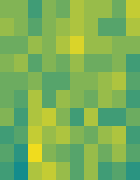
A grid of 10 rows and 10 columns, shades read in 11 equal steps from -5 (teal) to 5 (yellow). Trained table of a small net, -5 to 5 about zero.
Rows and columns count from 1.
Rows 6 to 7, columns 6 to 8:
0 -1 1 | -3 2 -3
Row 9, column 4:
0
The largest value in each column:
1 1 5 3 2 4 2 1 2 3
